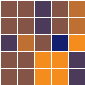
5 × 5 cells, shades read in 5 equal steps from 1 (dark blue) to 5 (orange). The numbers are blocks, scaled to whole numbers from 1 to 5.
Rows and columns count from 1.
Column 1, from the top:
3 3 2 3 3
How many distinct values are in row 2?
3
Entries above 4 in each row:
0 0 1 2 2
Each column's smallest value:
2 3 2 1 2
